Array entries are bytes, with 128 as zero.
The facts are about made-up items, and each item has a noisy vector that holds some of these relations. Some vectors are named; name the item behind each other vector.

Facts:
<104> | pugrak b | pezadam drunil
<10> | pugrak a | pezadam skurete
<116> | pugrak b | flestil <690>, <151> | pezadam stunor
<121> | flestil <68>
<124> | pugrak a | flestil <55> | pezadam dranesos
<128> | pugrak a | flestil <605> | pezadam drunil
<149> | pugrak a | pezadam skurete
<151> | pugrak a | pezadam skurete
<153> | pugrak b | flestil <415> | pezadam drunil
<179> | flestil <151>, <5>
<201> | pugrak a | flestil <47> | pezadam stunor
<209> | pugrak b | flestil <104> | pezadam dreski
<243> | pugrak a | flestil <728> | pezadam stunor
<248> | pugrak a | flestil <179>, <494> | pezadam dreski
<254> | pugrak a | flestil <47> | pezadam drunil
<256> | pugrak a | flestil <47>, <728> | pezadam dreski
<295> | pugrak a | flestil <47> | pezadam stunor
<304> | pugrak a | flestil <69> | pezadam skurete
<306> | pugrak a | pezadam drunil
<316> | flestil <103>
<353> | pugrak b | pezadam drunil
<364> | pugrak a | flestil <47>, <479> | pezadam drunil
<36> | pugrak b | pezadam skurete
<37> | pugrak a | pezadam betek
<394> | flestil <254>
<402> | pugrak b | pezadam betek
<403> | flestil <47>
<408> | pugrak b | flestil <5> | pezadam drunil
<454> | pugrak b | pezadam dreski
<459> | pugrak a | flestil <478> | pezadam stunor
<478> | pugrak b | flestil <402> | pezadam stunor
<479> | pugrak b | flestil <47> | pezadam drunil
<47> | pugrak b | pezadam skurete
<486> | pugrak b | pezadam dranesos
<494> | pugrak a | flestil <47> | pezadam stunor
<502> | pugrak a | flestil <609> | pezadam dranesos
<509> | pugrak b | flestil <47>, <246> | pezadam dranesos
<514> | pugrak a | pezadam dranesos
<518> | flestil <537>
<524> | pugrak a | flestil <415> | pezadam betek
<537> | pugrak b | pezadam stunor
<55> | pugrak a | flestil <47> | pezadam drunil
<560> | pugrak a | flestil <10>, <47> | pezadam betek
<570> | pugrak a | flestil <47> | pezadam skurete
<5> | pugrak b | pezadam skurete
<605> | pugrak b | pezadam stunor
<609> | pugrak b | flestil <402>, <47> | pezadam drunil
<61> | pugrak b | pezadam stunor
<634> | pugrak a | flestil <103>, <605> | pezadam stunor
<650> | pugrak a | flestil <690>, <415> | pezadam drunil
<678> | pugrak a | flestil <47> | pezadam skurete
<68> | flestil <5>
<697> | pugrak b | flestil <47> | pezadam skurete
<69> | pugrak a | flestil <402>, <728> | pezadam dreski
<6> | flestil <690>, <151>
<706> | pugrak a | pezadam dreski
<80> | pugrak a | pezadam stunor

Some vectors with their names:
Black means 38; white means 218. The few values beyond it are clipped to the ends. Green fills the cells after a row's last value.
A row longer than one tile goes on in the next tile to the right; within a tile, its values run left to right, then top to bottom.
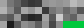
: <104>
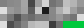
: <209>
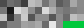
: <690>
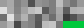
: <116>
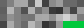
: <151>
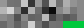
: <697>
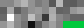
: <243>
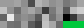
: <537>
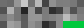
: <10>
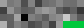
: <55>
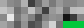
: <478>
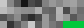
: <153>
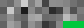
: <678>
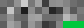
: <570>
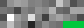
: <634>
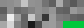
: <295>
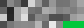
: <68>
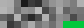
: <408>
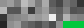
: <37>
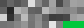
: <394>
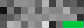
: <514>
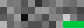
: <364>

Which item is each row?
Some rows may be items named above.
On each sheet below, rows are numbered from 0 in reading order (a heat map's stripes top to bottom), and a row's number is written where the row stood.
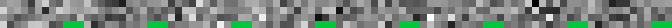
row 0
<454>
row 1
<609>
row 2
<179>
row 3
<478>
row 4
<502>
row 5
<634>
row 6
<47>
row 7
<353>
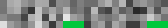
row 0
<248>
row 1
<149>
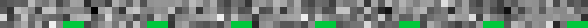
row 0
<728>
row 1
<103>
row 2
<37>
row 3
<37>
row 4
<36>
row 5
<560>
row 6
<514>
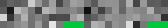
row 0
<246>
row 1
<514>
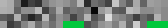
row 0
<408>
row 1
<316>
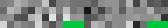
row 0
<69>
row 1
<514>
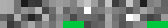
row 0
<408>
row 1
<402>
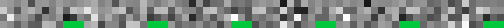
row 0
<61>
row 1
<116>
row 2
<650>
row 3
<5>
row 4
<605>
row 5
<486>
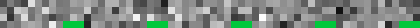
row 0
<6>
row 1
<524>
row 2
<116>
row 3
<80>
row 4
<514>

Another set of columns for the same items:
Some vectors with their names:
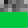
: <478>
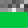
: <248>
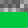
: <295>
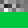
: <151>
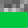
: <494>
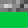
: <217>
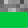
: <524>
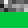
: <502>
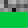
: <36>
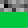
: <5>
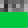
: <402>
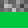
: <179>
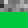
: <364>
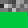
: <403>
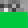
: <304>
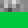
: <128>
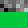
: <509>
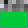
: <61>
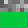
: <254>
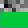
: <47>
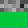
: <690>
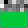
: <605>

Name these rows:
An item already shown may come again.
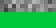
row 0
<408>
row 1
<37>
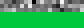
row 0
<256>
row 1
<605>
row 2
<502>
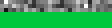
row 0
<514>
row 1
<697>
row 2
<697>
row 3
<537>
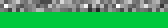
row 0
<316>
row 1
<69>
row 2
<306>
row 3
<104>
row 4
<316>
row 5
<103>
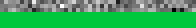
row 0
<524>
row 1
<124>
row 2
<316>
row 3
<634>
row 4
<478>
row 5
<706>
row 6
<486>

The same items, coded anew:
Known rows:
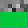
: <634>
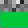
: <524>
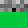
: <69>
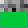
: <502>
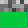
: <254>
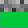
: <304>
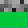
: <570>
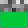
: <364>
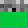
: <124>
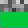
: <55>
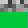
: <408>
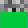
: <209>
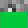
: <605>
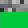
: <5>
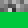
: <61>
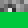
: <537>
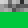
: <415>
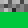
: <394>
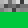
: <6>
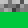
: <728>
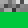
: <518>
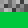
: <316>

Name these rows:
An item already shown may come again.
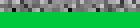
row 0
<248>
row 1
<36>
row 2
<80>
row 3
<634>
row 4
<353>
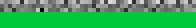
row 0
<151>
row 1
<509>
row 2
<353>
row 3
<306>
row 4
<560>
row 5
<560>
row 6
<408>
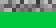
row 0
<103>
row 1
<353>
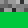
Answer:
<149>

